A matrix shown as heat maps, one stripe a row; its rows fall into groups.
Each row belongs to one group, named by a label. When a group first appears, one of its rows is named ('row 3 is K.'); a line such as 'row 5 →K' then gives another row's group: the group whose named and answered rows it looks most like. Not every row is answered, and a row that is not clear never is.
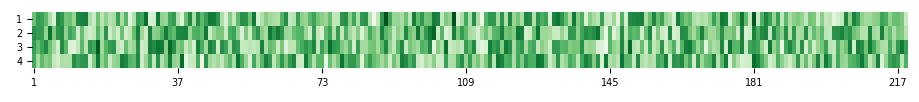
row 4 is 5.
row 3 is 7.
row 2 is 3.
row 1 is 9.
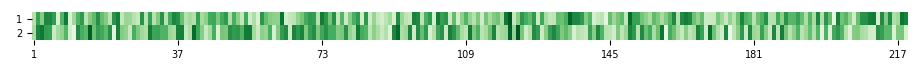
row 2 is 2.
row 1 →7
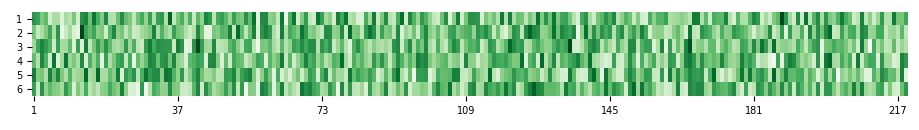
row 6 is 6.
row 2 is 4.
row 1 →5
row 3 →2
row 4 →7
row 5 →2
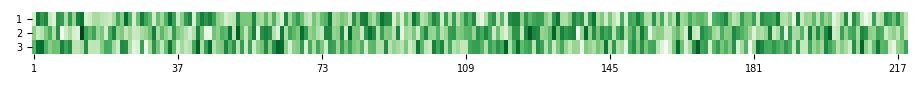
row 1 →9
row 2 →4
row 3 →6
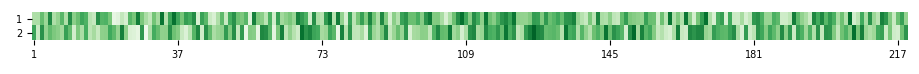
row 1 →3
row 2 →6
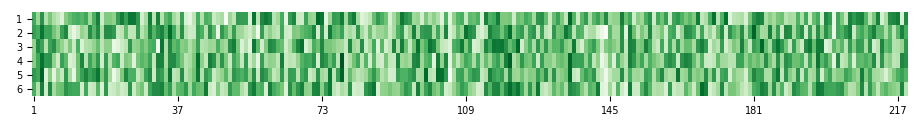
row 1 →5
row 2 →7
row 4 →7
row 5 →5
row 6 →3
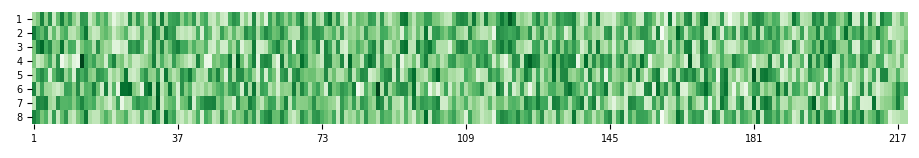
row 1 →3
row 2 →6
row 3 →3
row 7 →9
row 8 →6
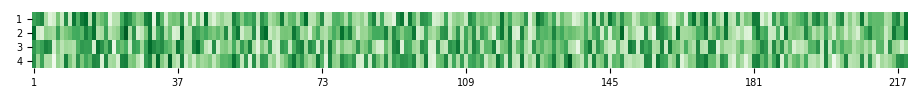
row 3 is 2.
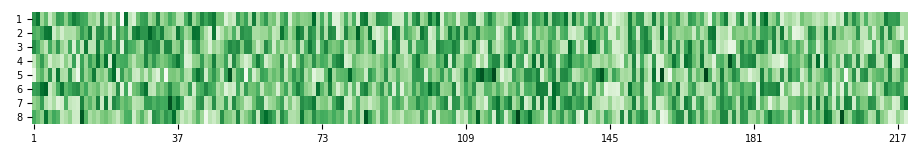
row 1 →9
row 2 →2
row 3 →2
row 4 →7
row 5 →4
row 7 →7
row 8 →6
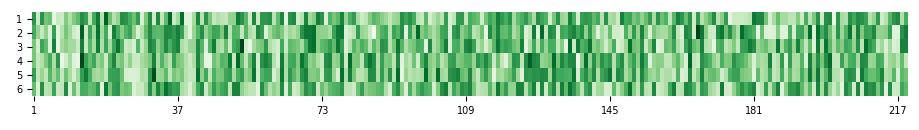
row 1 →5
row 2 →7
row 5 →4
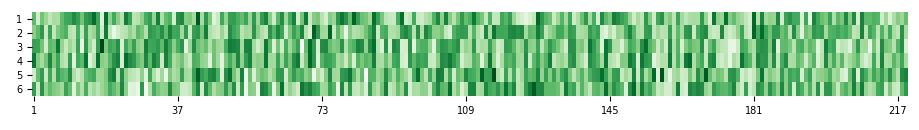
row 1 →5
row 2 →3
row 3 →2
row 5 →4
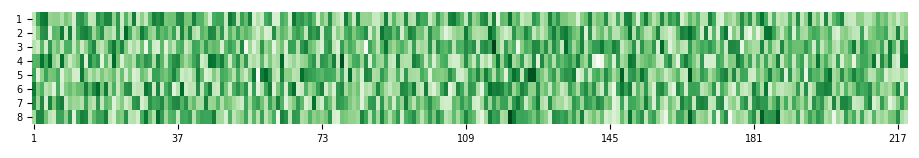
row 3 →4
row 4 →7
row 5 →6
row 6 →5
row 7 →3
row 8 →9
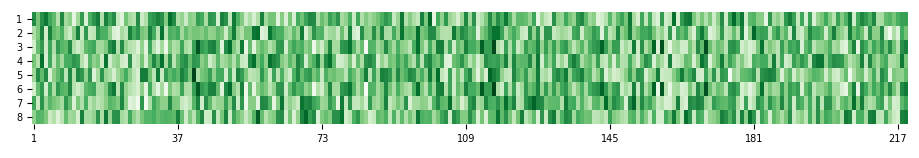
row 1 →7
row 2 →3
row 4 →3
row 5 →9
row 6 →4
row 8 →7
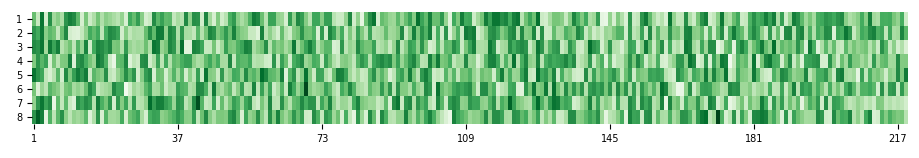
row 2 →7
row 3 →2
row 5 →5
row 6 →4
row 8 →3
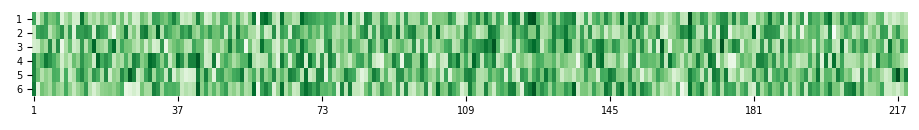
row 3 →4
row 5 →5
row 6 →6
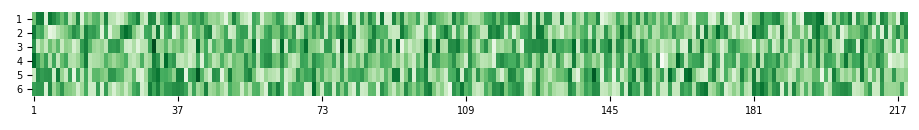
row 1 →3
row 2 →5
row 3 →4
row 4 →6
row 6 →3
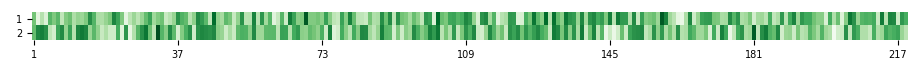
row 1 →4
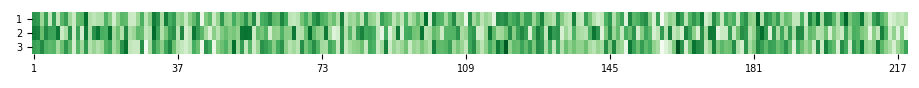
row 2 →2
